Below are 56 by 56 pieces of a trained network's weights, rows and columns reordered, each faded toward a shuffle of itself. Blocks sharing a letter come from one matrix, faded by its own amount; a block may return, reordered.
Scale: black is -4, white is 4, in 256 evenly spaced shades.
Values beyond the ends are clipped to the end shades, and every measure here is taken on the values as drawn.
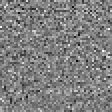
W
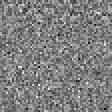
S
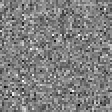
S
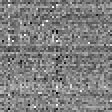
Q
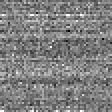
Q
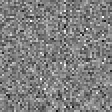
S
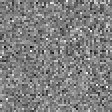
W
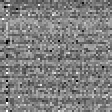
Q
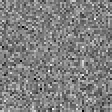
S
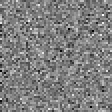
S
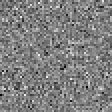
W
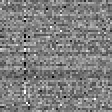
Q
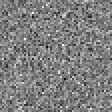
W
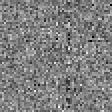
S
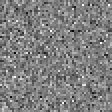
W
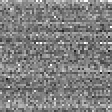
Q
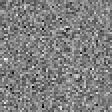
S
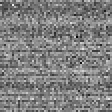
Q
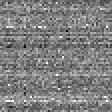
Q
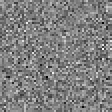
S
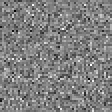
W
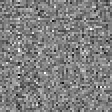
S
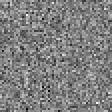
S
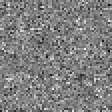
W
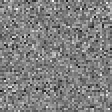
W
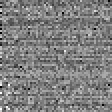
Q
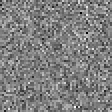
S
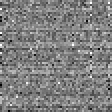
Q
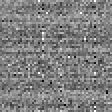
Q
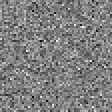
W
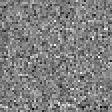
W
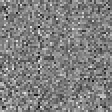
S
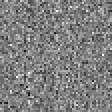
S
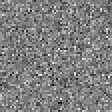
W
